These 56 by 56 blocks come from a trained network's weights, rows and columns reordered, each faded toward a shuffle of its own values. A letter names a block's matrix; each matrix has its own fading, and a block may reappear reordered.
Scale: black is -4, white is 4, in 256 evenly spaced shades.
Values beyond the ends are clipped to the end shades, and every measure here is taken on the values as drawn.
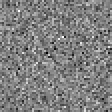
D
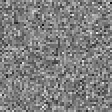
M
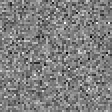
D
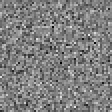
D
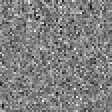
D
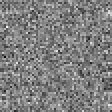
M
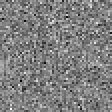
D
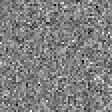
D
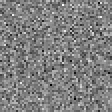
D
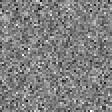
D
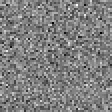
D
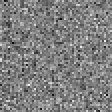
D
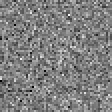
D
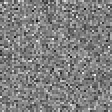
M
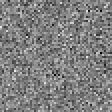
D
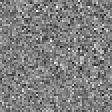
M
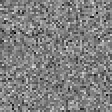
D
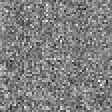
M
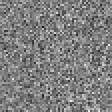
M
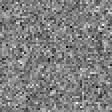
D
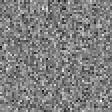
M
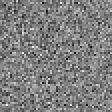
D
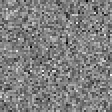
D
